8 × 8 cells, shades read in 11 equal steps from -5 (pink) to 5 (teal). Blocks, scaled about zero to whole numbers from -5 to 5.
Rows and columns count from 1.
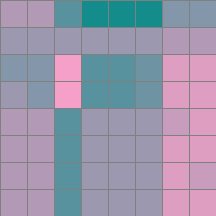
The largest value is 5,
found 3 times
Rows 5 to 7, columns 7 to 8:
-3 -4 / -4 -4 / -4 -3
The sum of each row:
13 -10 -8 -9 -12 -13 -12 -13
